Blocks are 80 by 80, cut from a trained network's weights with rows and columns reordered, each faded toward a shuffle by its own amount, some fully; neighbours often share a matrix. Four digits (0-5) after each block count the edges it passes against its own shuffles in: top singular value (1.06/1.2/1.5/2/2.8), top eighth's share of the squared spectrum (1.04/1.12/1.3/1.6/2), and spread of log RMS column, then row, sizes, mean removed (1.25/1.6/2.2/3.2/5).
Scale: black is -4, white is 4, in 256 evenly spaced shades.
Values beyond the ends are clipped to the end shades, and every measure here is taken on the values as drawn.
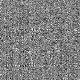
2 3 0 2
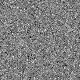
0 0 0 0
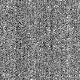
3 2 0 2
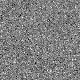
0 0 0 0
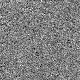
0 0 0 0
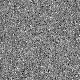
0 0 0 0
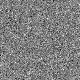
0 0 0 0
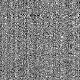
3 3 0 3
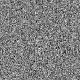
2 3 1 1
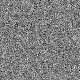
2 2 0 0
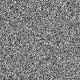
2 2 0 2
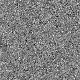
0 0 0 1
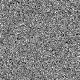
0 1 0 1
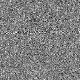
2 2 0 2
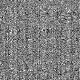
3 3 0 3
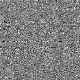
2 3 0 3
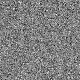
0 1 0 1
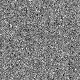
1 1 0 0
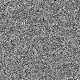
1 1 1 0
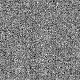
1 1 0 1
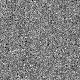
1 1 0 0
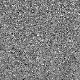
2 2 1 2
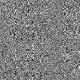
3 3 3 0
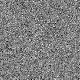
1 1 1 0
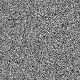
2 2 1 0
